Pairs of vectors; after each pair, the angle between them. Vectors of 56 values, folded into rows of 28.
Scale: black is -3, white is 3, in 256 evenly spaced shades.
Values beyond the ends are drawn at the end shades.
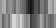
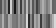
orthogonal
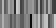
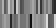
nearly parallel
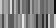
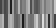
nearly opposite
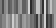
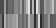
partly aligned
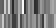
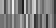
partly opposed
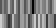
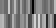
nearly parallel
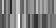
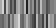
partly aligned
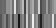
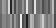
orthogonal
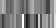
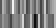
partly aligned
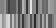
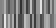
partly aligned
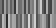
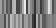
partly opposed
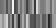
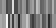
nearly parallel
